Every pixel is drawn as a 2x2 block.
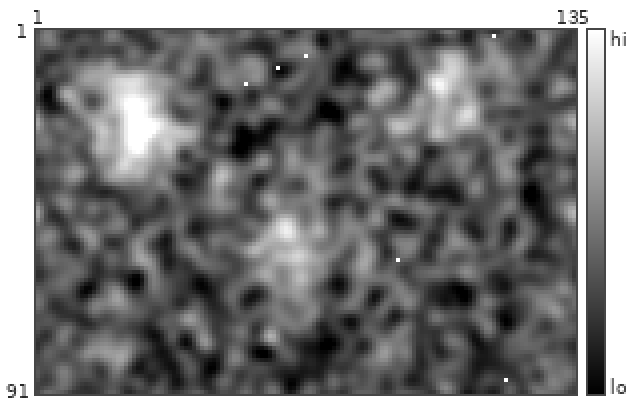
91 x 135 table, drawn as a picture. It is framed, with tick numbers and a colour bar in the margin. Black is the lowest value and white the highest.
Ninth with the highest average: top left. Lone odd cells: 6, each higher than its neighbours. Bumps: three. Odd rows or columns: none. Mirror symmetry: none.
